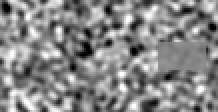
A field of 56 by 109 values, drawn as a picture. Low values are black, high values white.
Grain: blotchy. Odd rows or columns: none. Odd patch: calmer, in the middle right. Calmest part: middle right.
